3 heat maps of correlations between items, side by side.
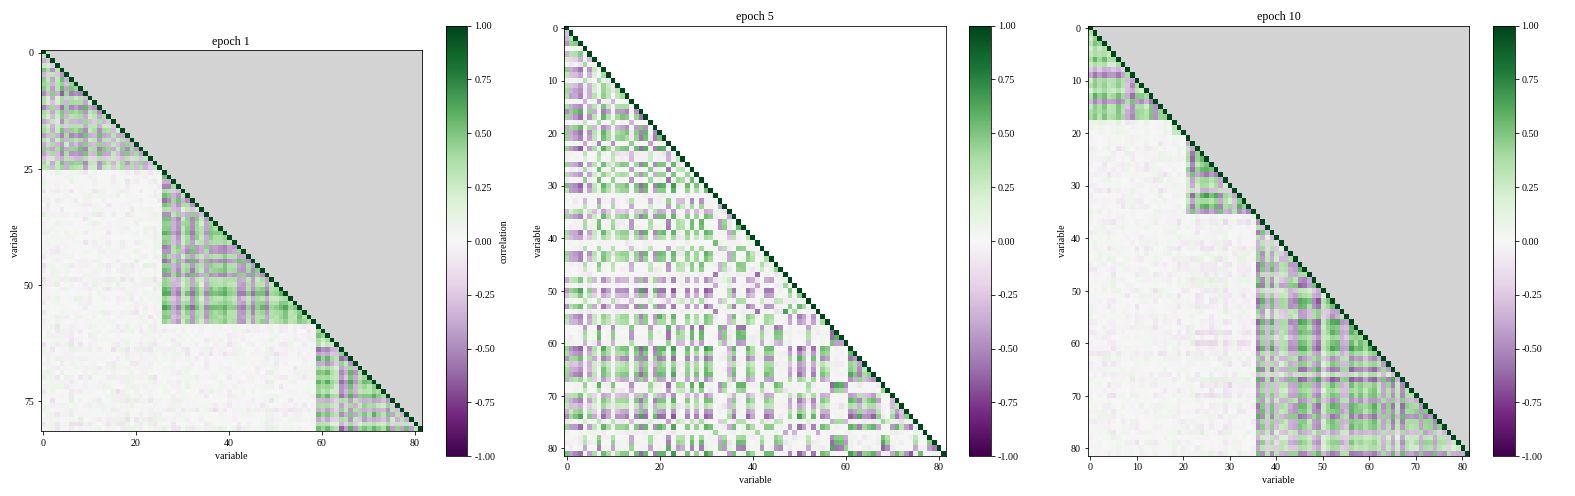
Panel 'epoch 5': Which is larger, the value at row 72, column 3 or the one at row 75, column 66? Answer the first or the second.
the second
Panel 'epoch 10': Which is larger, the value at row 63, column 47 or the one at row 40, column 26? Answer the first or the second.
the second
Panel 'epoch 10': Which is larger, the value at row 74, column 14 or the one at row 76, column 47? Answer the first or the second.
the second
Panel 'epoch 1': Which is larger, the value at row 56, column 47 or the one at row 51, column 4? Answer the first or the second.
the first
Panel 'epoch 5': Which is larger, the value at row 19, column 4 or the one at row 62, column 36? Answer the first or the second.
the second
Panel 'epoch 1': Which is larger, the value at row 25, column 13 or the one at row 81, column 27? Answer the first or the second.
the first
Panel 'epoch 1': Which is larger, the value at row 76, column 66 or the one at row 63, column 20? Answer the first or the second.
the first
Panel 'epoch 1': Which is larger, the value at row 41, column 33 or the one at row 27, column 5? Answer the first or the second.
the first
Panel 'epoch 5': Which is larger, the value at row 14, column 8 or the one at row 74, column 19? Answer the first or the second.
the second
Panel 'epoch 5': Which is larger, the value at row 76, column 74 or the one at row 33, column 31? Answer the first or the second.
the second
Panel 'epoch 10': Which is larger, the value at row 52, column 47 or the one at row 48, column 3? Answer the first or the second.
the first
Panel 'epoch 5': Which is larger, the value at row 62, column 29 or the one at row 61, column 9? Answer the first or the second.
the second
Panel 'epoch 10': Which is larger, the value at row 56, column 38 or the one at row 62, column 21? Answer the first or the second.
the second
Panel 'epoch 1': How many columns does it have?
82
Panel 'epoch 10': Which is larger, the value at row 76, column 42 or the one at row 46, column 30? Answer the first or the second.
the first
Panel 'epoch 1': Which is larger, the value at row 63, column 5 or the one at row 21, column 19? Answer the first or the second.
the second
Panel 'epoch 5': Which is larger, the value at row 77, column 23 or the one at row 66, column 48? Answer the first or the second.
the first
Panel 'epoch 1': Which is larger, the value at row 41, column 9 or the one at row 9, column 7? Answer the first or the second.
the first
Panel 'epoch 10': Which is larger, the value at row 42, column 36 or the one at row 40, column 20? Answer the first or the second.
the second
